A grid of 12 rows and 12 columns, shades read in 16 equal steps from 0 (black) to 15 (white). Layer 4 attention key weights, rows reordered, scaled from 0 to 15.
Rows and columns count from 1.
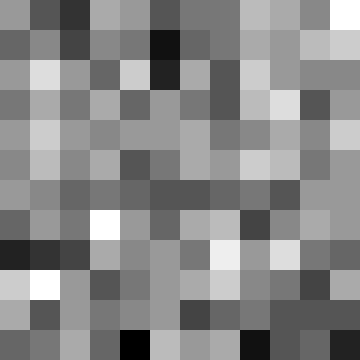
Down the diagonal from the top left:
9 8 9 10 9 7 5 11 9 7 5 2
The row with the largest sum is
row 5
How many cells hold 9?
27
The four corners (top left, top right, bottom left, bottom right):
9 15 6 2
